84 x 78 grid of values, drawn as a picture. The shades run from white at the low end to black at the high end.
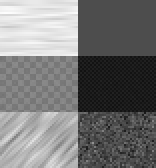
It is made of 3 by 2 panels. Panel 1,1: very low, streaked across, faint in contrast. Panel 1,2: high, flat. Panel 2,1: middling, checkered, faint in contrast. Panel 2,2: very high, checkered, faint in contrast. Panel 3,1: low, slanting up to the right. Panel 3,2: high, fine-grained.
